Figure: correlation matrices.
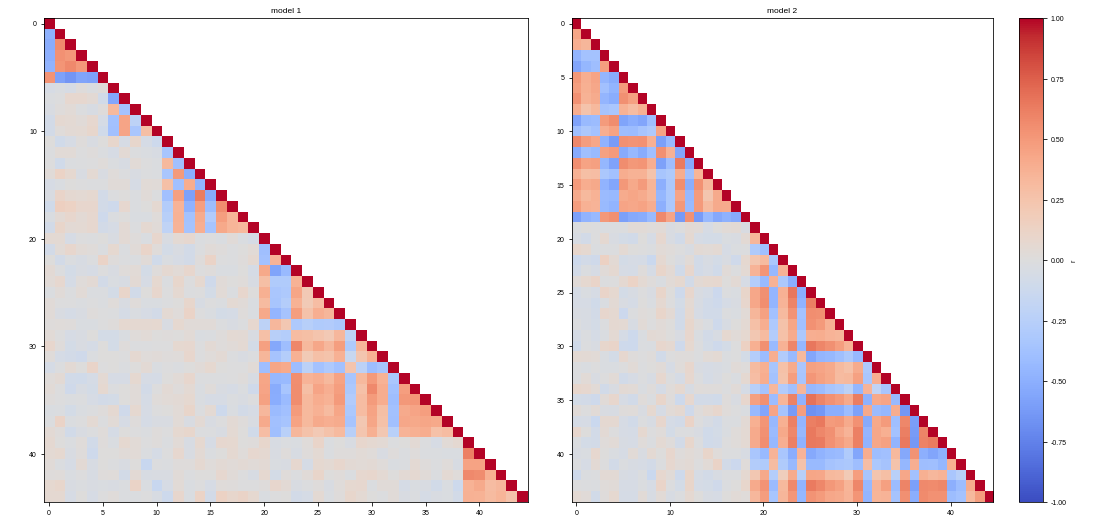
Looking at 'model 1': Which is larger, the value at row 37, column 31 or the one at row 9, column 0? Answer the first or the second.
the first
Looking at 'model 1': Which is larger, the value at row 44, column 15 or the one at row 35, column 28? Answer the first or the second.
the first
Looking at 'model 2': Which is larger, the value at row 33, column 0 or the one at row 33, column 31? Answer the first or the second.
the first
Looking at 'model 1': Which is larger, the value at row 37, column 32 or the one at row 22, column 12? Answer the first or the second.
the second
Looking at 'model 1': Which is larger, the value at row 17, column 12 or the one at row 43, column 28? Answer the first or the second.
the first
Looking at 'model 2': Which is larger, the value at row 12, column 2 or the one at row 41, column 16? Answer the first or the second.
the second
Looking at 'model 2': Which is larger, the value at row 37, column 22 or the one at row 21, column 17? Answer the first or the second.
the first
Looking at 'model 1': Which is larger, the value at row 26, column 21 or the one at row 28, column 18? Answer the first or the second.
the second
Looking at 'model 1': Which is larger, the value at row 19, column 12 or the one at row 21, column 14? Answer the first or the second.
the first
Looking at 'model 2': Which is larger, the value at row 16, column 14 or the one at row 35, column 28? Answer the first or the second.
the second
